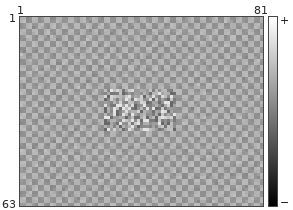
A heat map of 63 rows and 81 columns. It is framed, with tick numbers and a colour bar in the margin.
There is no overall slope. The halves do not mirror each other. No row or column stands out. An odd patch, rougher than its surroundings, sits in the centre. The centre is the roughest part. A checkerboard runs through the table.
